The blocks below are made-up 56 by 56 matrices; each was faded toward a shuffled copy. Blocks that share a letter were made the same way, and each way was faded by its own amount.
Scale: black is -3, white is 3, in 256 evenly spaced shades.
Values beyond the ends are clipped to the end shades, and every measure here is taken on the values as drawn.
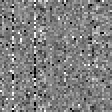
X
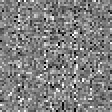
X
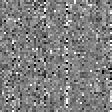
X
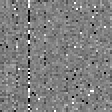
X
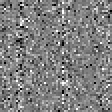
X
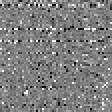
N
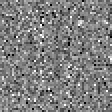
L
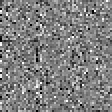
X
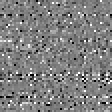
N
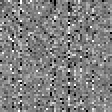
X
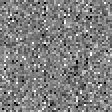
L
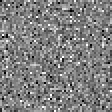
L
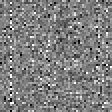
X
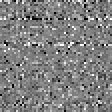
N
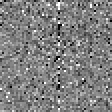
X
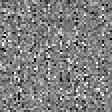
X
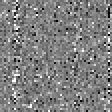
X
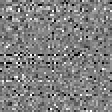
N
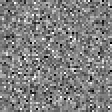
L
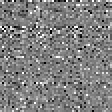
N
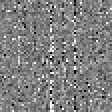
X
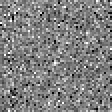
L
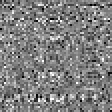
N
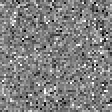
L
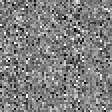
X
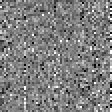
X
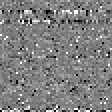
N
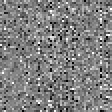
X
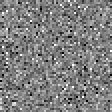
L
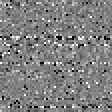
N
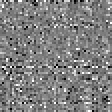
N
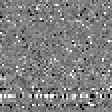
N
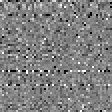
N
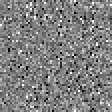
L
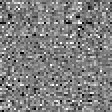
N
